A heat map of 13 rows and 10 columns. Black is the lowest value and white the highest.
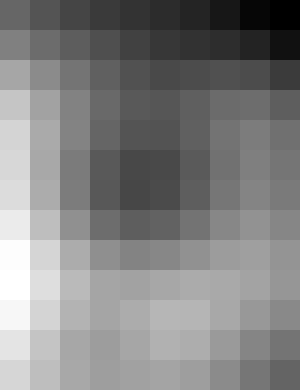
Calmest part: bottom middle. Ninth with the lowest average: top right. Slope: up to the bottom left. Lone odd cells: none. Ninth with the highest average: bottom left.
